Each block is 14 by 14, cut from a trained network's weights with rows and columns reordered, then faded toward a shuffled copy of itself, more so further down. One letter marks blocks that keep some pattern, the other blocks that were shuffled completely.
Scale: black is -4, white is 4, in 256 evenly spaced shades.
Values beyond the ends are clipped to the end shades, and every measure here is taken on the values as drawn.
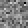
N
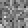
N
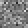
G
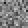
G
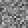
N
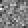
N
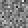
N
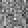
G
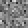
N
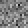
N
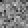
N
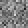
G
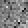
N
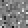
N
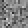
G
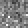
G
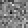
N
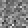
N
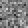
G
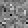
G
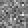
N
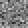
N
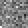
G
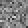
N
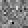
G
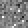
N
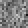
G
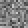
G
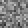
G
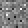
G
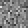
N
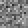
N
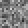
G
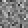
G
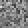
N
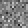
N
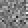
N
